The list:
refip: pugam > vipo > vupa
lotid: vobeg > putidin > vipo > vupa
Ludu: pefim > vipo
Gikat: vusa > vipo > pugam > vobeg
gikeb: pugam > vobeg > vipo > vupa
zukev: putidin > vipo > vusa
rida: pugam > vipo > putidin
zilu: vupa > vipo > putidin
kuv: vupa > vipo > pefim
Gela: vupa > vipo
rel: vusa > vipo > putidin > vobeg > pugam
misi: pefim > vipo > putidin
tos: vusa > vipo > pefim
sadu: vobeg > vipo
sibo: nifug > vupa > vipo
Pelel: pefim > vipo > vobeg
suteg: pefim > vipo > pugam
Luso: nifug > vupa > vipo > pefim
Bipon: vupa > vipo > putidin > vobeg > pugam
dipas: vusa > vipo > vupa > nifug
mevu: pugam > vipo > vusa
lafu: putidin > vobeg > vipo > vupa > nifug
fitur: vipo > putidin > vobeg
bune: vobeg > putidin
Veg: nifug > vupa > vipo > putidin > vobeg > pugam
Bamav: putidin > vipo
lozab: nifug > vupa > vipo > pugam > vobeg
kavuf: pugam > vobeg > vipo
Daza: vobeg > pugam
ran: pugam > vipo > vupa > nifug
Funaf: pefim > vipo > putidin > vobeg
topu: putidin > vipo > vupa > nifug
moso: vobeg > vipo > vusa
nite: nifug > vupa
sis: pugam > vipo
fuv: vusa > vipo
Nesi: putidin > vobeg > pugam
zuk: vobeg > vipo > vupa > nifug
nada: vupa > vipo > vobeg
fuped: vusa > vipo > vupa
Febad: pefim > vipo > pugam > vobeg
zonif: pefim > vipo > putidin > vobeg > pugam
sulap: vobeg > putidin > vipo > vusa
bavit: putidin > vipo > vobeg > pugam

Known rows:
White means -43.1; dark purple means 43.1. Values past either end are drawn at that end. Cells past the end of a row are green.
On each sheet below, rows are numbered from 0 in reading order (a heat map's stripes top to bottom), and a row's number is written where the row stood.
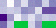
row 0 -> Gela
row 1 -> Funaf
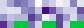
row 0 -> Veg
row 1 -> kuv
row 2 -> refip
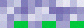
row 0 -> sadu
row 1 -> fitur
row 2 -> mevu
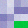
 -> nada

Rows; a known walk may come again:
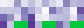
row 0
refip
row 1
zilu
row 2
rida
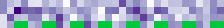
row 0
Pelel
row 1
mevu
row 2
Gela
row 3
Bamav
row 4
zonif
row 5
kuv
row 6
lotid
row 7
gikeb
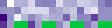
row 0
dipas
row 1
Veg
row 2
sis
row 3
lozab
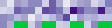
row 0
nada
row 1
Funaf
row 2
Ludu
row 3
moso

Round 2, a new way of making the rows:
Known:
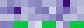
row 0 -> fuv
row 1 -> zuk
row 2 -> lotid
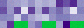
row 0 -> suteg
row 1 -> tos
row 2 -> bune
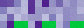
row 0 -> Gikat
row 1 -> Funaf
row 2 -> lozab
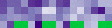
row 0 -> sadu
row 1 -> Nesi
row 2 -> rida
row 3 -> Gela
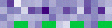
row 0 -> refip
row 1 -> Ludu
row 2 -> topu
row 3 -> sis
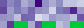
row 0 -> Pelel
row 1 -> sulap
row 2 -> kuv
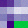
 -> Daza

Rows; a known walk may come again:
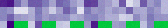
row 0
Nesi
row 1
Veg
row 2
lafu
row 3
kavuf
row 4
fuped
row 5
lozab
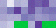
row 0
Luso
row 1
sadu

